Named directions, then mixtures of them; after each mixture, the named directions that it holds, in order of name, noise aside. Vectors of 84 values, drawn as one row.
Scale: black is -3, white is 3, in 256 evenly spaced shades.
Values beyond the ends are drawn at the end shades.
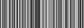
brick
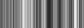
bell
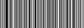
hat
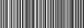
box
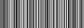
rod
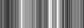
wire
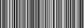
brick, rod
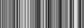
bell, brick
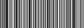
hat, rod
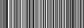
box, hat, rod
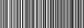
box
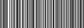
box, brick, rod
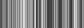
bell, box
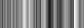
bell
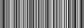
rod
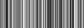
bell, box, hat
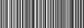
box
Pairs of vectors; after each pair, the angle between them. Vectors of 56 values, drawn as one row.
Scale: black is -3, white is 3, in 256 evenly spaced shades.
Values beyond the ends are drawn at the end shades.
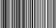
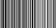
nearly parallel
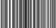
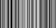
nearly opposite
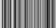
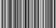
partly aligned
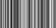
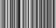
orthogonal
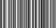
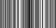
orthogonal
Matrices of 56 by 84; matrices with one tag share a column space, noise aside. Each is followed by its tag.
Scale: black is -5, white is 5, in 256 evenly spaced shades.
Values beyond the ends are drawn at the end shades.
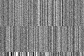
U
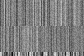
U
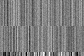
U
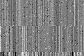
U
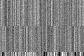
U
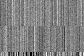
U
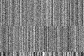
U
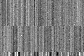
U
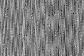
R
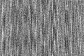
R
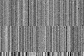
U
